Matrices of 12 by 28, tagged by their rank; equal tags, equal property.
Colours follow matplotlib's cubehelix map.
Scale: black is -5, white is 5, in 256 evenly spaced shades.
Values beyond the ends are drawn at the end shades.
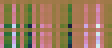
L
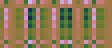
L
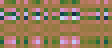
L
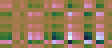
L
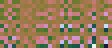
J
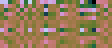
J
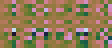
J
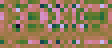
J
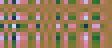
L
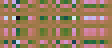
L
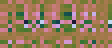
J
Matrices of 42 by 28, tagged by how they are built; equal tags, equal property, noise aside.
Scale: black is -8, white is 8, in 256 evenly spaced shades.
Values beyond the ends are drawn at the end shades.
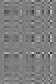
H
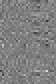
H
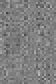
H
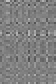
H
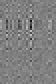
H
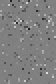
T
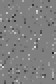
T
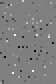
T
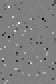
T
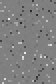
T
